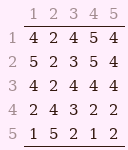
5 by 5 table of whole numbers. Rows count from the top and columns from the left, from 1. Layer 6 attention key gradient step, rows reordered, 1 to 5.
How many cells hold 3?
2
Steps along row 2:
down up up down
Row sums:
19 19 18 13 11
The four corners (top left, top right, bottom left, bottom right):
4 4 1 2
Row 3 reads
4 2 4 4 4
